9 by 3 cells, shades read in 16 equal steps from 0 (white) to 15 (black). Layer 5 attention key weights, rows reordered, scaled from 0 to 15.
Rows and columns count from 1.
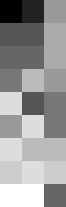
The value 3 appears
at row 8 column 1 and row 8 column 3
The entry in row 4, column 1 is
8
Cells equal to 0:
2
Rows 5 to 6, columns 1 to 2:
2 10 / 6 2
